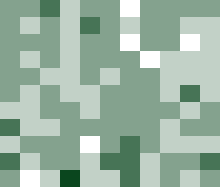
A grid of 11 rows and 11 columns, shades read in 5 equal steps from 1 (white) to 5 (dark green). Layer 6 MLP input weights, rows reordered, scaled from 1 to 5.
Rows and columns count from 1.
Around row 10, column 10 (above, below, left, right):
2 2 3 4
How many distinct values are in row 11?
5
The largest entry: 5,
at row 11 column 4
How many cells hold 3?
61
